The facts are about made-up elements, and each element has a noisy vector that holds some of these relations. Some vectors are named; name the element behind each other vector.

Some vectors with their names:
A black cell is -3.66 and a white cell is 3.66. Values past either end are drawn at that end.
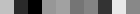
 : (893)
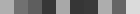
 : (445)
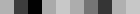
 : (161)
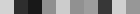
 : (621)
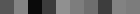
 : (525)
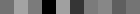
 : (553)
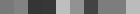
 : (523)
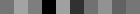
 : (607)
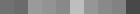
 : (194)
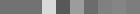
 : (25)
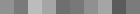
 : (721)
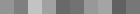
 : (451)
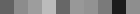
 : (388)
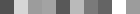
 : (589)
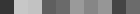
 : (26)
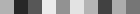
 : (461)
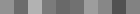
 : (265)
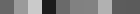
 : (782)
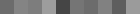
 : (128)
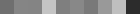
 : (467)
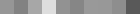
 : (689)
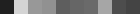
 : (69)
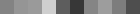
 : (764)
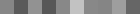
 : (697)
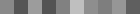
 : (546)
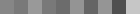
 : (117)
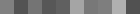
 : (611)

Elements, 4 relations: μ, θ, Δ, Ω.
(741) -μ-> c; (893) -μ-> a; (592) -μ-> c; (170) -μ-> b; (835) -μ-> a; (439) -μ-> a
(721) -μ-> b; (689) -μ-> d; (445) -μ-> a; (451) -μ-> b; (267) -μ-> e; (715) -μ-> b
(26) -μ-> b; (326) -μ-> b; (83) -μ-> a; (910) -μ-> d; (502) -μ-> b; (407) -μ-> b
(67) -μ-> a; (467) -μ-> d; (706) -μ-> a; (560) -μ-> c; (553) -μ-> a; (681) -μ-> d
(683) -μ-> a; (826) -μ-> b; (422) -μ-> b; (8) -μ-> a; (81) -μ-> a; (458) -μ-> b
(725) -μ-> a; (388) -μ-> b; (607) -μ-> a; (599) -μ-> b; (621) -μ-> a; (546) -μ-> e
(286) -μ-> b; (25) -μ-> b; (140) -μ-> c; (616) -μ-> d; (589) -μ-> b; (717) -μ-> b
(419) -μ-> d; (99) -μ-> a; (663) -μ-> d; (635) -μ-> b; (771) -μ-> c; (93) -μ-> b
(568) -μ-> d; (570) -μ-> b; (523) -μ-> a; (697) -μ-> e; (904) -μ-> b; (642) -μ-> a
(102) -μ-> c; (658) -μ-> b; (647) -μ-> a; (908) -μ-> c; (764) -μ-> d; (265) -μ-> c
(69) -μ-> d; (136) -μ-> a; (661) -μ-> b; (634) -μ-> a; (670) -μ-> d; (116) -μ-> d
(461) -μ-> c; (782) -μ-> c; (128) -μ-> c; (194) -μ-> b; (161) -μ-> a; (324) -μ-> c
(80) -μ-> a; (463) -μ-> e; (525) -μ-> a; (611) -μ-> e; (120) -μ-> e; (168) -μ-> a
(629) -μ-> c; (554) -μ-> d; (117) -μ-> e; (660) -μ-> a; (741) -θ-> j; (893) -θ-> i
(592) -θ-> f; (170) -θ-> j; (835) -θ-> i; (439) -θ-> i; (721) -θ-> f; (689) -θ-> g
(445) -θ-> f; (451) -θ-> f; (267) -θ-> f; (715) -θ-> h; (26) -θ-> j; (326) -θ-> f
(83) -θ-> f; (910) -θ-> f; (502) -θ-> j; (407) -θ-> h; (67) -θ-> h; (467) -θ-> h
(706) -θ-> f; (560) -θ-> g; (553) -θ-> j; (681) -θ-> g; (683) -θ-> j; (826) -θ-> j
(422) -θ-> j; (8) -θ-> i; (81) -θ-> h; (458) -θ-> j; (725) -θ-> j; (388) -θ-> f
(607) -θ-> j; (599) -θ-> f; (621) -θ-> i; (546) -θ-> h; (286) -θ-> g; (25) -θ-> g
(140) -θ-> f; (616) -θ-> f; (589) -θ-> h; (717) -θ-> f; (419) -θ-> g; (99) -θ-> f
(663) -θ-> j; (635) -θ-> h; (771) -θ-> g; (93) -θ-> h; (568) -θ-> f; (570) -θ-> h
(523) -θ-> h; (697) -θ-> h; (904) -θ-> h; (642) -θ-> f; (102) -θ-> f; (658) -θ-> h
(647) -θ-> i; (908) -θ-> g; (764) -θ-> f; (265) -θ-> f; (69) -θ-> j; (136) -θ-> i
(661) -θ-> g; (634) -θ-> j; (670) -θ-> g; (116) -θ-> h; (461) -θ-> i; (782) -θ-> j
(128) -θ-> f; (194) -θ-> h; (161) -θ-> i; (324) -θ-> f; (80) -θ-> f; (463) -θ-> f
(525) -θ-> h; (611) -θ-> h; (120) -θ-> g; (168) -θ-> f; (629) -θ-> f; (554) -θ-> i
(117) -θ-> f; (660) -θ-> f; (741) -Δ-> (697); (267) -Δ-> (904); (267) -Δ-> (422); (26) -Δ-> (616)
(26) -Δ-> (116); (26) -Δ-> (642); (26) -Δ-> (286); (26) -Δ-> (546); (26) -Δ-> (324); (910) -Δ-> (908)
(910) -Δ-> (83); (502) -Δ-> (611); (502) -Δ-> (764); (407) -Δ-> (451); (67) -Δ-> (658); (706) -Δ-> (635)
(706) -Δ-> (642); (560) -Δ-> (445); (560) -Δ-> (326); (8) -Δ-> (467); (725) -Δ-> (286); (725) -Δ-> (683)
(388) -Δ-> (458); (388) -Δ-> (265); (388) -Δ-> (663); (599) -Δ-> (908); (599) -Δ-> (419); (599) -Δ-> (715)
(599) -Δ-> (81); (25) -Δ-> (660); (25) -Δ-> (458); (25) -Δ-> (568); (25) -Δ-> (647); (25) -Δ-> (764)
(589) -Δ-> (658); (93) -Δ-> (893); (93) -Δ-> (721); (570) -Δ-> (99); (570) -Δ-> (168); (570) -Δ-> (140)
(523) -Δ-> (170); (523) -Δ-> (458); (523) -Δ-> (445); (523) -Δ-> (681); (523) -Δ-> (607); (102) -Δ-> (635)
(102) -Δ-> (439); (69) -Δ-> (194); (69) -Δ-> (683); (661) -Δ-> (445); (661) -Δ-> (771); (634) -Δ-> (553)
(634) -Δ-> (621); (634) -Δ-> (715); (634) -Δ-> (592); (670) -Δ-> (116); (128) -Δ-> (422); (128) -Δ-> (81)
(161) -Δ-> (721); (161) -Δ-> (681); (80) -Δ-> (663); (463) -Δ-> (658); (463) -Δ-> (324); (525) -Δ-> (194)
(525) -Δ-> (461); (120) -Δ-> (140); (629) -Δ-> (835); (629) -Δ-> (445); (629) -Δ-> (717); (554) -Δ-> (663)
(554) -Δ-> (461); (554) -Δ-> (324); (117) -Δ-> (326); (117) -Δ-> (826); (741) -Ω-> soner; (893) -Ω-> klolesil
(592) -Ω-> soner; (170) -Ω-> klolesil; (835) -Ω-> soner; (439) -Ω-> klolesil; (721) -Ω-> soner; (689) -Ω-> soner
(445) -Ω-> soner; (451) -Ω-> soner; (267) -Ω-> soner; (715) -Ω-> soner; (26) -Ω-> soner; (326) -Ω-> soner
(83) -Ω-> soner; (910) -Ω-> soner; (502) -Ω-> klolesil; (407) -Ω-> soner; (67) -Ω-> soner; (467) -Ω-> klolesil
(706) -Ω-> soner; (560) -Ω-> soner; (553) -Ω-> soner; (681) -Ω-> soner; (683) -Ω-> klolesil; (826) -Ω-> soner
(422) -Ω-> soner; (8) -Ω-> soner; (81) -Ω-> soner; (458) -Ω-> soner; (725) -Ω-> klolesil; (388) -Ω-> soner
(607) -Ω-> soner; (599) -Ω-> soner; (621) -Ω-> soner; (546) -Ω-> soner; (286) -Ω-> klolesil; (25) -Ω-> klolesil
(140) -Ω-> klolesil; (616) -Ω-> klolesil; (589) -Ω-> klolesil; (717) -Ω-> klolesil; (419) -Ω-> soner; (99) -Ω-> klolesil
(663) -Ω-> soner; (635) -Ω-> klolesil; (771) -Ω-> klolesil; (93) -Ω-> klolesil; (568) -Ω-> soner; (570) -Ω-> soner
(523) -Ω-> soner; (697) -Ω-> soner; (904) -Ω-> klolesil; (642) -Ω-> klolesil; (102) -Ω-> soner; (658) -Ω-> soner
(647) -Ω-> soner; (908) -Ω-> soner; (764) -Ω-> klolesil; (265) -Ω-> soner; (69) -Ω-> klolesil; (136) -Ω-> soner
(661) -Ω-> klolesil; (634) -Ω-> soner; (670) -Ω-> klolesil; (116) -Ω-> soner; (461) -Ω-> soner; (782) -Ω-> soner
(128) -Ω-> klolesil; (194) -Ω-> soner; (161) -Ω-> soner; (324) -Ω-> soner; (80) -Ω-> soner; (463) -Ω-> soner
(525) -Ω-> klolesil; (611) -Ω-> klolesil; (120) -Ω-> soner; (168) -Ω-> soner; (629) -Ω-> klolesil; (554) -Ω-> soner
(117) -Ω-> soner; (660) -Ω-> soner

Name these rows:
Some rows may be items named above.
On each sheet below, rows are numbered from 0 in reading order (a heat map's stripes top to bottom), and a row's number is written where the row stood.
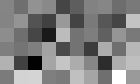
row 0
(140)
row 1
(706)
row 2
(81)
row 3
(629)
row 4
(8)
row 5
(658)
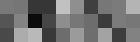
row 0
(523)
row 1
(525)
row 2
(741)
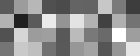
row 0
(170)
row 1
(461)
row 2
(589)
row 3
(463)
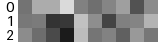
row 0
(910)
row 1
(523)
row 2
(81)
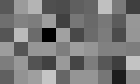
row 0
(170)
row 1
(128)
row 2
(634)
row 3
(908)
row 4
(706)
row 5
(388)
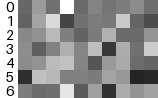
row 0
(670)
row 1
(826)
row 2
(324)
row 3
(560)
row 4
(568)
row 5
(663)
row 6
(661)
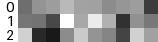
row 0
(116)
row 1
(554)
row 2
(835)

